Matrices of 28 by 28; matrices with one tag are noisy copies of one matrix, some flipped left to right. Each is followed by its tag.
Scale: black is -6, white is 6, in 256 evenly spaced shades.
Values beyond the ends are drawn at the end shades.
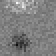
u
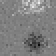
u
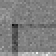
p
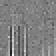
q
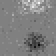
u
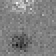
u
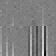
q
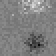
u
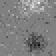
u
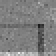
p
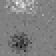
u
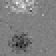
u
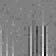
q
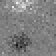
u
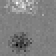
u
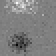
u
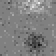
u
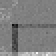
p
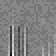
q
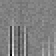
q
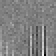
q
